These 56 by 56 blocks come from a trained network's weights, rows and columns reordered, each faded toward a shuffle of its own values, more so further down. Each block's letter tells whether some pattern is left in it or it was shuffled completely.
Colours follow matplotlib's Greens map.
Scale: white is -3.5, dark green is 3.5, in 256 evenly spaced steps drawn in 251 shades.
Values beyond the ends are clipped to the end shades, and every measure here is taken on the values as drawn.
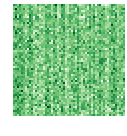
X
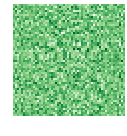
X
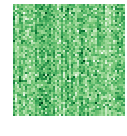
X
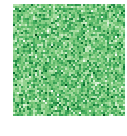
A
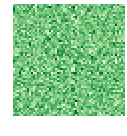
X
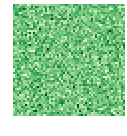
A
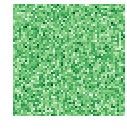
A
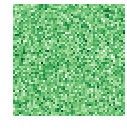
A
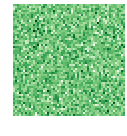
A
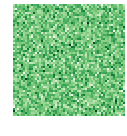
A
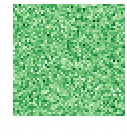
A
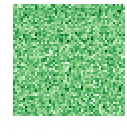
X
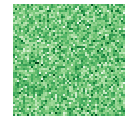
A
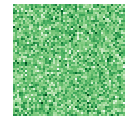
A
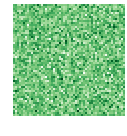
A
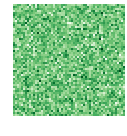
A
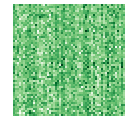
X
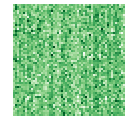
X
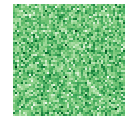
A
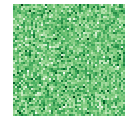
A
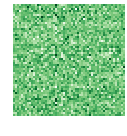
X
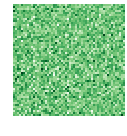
X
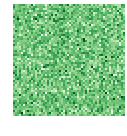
A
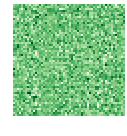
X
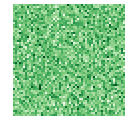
A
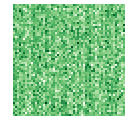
X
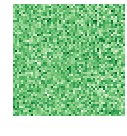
X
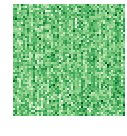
X
